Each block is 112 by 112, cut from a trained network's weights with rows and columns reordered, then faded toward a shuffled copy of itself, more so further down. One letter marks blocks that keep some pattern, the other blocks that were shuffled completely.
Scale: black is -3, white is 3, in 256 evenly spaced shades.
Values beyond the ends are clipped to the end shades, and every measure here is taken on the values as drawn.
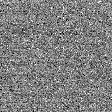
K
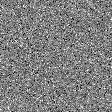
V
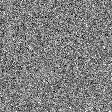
V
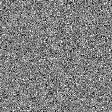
K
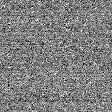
K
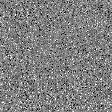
K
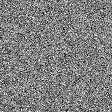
V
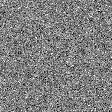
V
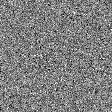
V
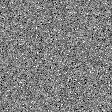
V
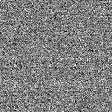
K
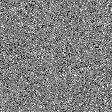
K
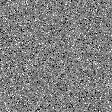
V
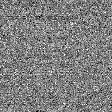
K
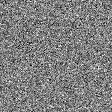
V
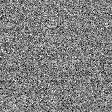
K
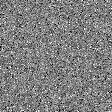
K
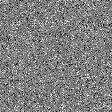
K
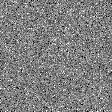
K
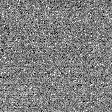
K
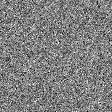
V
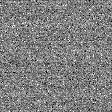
K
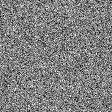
V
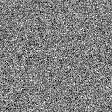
K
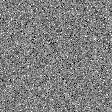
V
